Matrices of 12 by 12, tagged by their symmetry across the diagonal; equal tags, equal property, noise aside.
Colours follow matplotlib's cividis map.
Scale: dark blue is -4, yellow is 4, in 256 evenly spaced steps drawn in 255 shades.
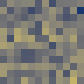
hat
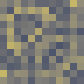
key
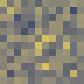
key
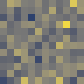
hat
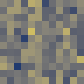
hat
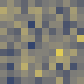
hat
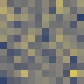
hat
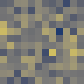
hat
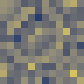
key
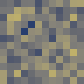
key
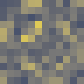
key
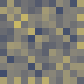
key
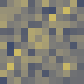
key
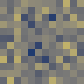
hat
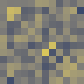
key
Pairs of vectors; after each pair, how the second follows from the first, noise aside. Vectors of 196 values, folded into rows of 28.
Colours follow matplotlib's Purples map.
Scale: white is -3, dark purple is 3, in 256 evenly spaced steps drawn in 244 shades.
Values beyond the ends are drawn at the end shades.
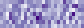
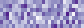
negated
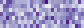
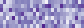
negated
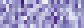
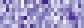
negated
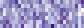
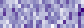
negated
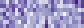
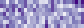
copied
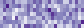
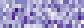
negated
